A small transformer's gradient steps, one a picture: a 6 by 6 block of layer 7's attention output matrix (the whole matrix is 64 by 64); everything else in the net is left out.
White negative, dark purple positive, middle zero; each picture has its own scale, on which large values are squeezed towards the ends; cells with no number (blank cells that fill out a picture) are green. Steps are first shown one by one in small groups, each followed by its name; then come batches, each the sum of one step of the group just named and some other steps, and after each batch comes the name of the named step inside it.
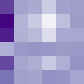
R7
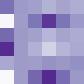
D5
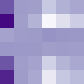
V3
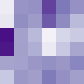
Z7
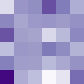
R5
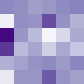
Z7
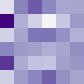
R7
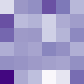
R5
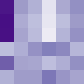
R7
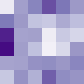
Z7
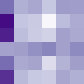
R7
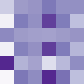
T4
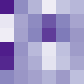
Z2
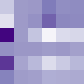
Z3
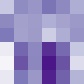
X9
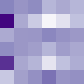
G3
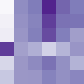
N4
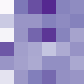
N4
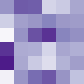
Z2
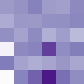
N4
